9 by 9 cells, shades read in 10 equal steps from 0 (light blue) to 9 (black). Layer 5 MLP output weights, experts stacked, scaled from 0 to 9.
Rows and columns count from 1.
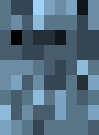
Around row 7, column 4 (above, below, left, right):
3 5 4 4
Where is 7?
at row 3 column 4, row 3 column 5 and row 6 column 8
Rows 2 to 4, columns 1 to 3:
4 3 5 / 5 9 6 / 5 5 6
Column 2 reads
6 3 9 5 3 2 5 5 3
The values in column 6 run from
2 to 8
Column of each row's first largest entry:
8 8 2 3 6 8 2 2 4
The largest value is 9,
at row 3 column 2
